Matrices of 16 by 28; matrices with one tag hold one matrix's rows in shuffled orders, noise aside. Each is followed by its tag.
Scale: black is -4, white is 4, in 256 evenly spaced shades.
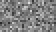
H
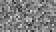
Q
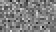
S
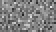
H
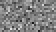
Q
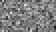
H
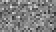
H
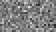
H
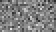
H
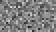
Q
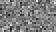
S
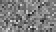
Q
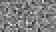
Q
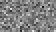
S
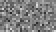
S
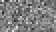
Q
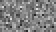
S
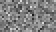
Q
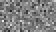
S
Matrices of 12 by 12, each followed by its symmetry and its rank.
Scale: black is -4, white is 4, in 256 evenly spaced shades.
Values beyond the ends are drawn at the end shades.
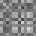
symmetric, rank two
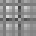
symmetric, rank one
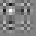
symmetric, rank one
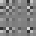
symmetric, rank one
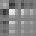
symmetric, rank one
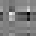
neither, rank one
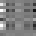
neither, rank one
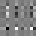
neither, rank one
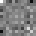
symmetric, rank two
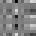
neither, rank one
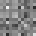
symmetric, rank two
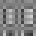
neither, rank one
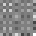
symmetric, rank two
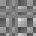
symmetric, rank one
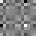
symmetric, rank two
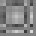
symmetric, rank one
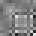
symmetric, rank two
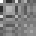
symmetric, rank two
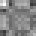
symmetric, rank two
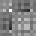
symmetric, rank two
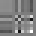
symmetric, rank one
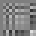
symmetric, rank one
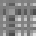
symmetric, rank one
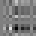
neither, rank one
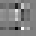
neither, rank one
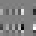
neither, rank one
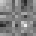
symmetric, rank two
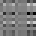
neither, rank one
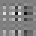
neither, rank one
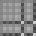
symmetric, rank one
